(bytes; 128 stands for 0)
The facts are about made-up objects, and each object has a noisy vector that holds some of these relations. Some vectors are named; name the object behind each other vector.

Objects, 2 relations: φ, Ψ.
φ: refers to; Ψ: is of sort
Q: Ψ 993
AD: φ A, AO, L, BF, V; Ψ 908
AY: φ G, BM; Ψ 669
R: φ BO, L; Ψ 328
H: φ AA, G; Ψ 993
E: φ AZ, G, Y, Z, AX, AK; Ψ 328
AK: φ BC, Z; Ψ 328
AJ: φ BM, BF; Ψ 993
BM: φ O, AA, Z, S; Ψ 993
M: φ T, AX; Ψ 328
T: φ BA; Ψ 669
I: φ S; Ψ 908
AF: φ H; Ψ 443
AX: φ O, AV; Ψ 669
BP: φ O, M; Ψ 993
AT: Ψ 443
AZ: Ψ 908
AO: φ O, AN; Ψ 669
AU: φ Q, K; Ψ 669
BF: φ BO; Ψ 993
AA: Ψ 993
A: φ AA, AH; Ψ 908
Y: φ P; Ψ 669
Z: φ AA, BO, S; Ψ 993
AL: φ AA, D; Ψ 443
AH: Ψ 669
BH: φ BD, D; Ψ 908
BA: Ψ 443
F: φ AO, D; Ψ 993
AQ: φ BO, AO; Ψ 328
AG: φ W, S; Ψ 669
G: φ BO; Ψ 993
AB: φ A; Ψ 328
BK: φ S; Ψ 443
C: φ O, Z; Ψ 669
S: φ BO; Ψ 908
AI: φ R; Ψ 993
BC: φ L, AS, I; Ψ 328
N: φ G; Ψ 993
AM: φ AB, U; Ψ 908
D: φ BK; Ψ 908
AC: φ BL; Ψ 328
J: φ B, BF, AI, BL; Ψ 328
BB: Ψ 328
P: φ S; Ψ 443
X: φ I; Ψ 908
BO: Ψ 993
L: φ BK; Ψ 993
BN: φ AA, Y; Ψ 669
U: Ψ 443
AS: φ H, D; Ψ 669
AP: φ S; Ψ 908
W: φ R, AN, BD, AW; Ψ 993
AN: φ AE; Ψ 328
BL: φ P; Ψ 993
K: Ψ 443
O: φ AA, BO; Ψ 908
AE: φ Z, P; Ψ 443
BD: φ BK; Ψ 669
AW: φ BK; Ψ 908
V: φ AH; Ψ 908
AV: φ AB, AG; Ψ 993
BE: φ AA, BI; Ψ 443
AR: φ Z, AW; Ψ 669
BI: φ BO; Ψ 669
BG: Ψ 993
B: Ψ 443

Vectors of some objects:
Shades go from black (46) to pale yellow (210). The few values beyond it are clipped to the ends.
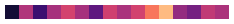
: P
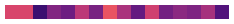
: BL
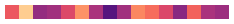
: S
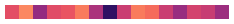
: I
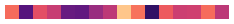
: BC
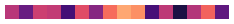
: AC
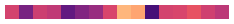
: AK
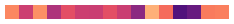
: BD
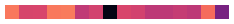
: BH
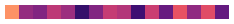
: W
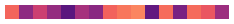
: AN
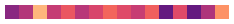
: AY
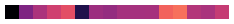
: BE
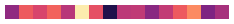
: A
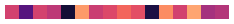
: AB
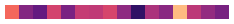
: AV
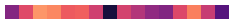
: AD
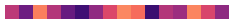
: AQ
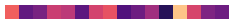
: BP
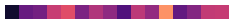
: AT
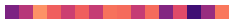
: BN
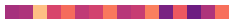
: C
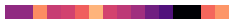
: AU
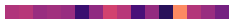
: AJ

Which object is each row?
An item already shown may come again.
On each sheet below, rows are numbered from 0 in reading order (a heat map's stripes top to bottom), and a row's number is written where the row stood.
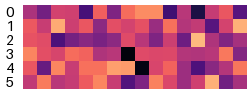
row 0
AC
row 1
AS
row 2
Z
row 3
BH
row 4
T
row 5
O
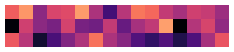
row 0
I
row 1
B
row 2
Q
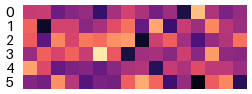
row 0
N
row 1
M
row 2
T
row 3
V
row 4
L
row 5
J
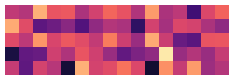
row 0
AR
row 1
L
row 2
AG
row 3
U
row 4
AB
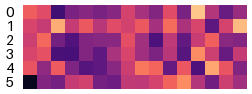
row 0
Z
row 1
AS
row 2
BF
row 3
G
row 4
R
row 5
AE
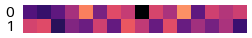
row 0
BA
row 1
BL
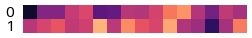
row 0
AE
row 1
Y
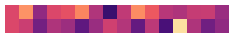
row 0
I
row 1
BM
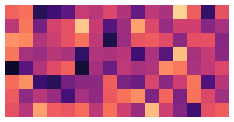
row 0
AA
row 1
AZ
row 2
AW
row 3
F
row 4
AL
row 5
BO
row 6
AN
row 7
AG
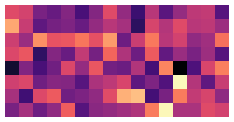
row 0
AI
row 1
L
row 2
AX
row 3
BL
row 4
K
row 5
H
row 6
E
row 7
BK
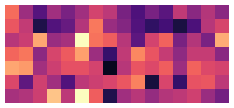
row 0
BG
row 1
Q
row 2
AH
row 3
I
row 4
D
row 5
BB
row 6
AM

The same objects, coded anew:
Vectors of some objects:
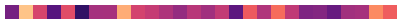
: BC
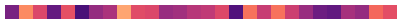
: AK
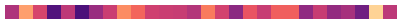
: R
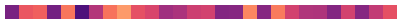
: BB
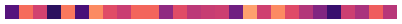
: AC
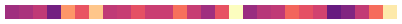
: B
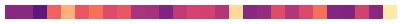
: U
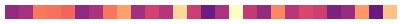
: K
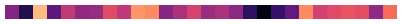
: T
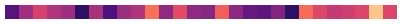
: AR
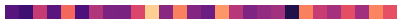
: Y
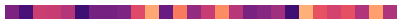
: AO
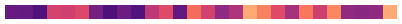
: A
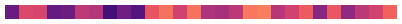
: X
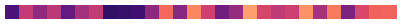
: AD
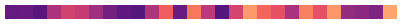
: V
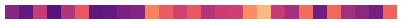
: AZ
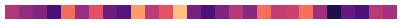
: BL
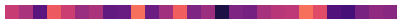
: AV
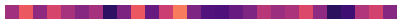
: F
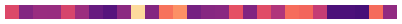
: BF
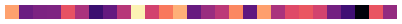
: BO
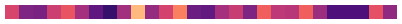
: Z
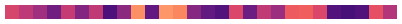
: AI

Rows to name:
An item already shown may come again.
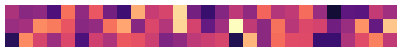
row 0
BL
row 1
K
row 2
E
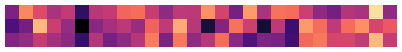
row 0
AQ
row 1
AU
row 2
AG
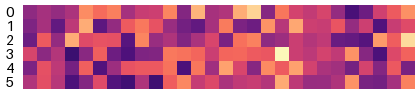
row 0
P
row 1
AB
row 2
AL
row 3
S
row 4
AN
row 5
D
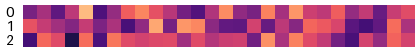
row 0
AB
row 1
AI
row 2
AC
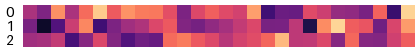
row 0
BA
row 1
AH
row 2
I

